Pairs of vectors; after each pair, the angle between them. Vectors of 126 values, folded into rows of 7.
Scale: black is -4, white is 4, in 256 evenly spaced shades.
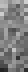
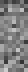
partly opposed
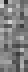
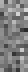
partly aligned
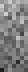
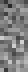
partly opposed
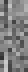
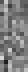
nearly opposite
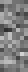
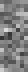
nearly opposite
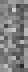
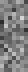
partly opposed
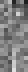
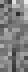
nearly opposite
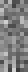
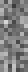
nearly parallel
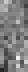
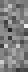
orthogonal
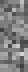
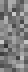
partly opposed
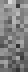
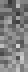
nearly opposite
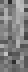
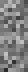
orthogonal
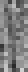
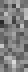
partly opposed
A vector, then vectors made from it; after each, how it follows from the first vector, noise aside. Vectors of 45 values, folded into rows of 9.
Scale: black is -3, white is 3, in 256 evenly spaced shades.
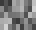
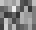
wrapped around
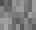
shrunk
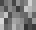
reversed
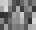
wrapped around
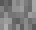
shrunk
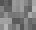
shrunk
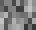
reversed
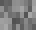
shrunk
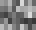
wrapped around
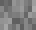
shrunk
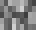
wrapped around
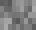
shrunk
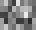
wrapped around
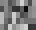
wrapped around
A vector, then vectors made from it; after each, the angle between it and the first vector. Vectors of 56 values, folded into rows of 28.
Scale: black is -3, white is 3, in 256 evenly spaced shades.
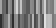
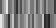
nearly opposite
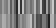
partly opposed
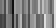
partly aligned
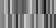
partly opposed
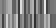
partly aligned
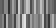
partly opposed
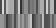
partly opposed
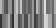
nearly parallel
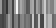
nearly parallel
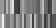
partly opposed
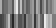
nearly parallel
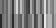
nearly parallel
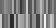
orthogonal
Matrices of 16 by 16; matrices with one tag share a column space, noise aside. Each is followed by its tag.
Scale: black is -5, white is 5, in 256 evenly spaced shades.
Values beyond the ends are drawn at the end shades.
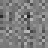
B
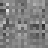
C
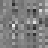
C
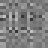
B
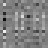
B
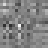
C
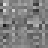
C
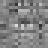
C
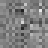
C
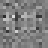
B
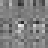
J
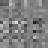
J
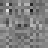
C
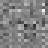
C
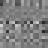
J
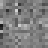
C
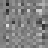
C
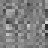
C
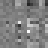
J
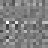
J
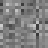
C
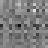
C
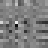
J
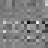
J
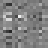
B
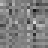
C
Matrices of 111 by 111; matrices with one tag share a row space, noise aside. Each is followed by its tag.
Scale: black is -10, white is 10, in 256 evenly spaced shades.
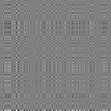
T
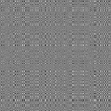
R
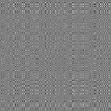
R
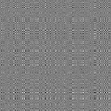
R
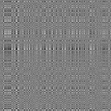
T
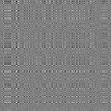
T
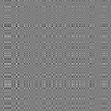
T
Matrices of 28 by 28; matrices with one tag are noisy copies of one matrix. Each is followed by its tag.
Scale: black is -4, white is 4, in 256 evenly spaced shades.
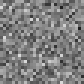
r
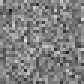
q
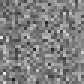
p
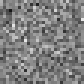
q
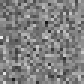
p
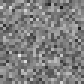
r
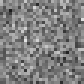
q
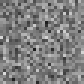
p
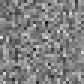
p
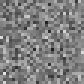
p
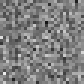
p
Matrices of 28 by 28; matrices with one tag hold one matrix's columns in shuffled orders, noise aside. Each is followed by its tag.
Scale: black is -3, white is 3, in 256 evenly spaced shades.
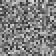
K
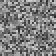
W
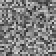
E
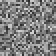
W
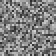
W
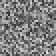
E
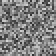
K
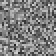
E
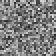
K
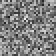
K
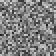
W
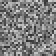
W
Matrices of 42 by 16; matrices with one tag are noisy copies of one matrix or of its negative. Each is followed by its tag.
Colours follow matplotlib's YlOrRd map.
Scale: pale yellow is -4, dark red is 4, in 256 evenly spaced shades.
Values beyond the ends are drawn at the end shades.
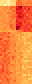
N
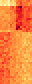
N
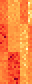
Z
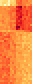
N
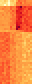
N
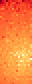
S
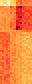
N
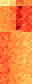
N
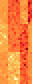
Z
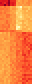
N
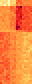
N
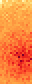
S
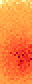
S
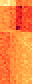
N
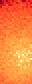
S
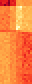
N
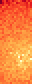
S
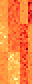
Z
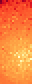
S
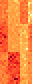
Z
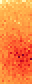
S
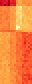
N
